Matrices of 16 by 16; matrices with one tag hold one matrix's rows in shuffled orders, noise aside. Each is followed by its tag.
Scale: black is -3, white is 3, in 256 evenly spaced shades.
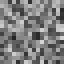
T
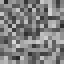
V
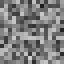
V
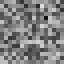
V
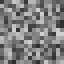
T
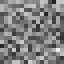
T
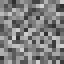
T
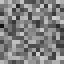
T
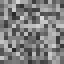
V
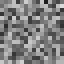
T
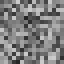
V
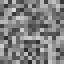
V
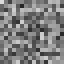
V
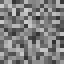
T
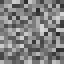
T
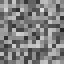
V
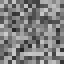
V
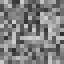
V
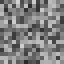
V
